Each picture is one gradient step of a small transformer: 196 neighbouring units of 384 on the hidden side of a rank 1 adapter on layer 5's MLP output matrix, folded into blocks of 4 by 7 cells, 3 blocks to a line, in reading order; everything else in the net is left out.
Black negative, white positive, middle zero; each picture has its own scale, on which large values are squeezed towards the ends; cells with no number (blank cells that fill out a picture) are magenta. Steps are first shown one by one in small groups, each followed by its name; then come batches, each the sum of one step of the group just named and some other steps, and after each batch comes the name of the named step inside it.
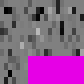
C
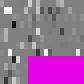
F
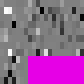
F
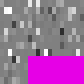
F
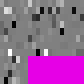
F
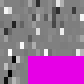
F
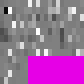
C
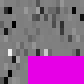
F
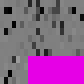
F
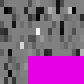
C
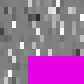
C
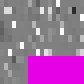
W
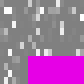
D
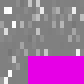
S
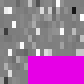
W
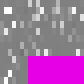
S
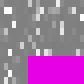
D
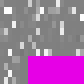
D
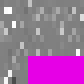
S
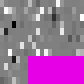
D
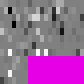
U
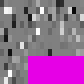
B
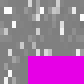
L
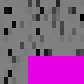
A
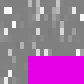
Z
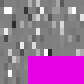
B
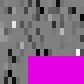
A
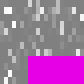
L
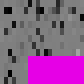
Z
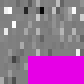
Z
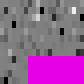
U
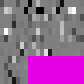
B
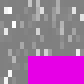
Z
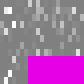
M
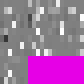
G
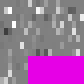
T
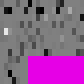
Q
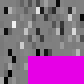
T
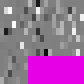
T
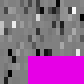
M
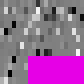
T
